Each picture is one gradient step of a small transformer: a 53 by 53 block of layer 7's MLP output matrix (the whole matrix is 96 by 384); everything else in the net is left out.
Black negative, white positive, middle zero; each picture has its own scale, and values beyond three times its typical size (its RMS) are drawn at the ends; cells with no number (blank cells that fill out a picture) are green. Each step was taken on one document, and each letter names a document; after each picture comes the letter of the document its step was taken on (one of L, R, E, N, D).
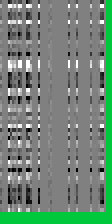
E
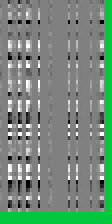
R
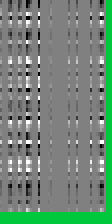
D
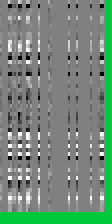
R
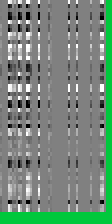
R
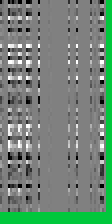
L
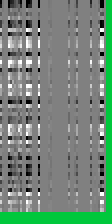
L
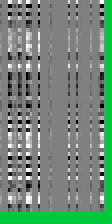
R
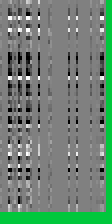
R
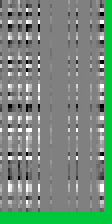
D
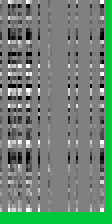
E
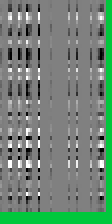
D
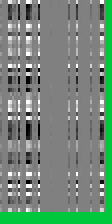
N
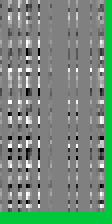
D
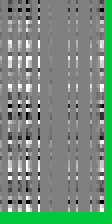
D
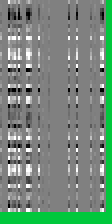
N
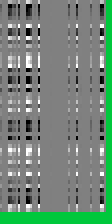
N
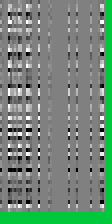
E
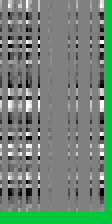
L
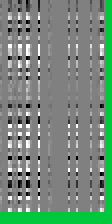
R
